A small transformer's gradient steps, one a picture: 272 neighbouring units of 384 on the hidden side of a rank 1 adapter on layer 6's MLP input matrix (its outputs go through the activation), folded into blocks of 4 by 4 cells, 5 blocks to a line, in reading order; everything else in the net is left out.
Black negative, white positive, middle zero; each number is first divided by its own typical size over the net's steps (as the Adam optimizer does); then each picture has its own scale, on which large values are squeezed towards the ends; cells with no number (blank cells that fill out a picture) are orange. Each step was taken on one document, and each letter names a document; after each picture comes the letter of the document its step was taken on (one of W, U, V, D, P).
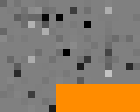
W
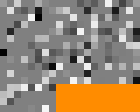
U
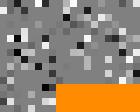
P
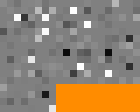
W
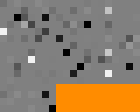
W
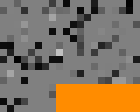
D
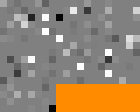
W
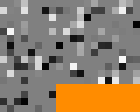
D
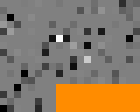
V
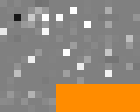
W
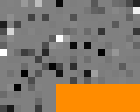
V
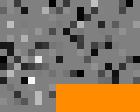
D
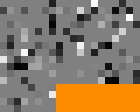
D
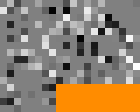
P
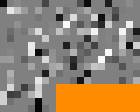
U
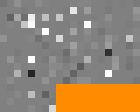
W
